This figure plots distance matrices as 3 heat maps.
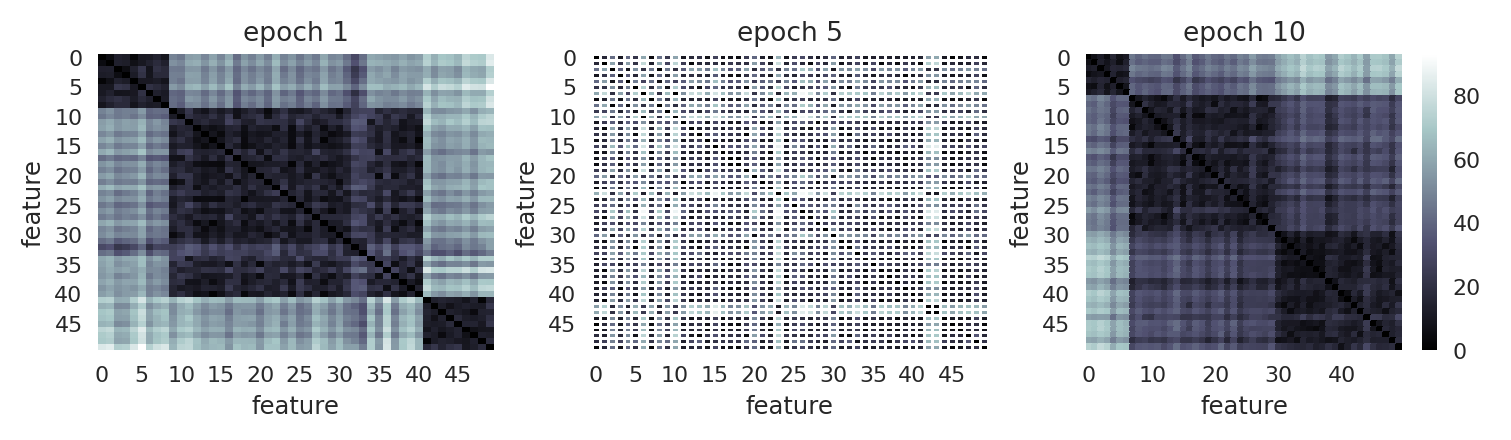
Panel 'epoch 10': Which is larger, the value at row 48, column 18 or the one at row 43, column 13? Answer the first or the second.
the second
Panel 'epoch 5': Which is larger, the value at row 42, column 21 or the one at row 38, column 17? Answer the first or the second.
the first
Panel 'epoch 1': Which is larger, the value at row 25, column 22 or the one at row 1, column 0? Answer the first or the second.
the first
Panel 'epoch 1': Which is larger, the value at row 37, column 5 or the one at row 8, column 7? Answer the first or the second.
the first
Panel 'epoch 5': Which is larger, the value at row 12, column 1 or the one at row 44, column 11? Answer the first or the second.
the second
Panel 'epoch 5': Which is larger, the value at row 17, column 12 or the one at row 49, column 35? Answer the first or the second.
the first
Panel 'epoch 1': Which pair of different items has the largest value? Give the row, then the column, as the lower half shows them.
49, 5
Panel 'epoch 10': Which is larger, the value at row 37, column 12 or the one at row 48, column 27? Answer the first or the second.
the first
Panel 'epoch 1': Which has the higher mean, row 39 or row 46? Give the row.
46
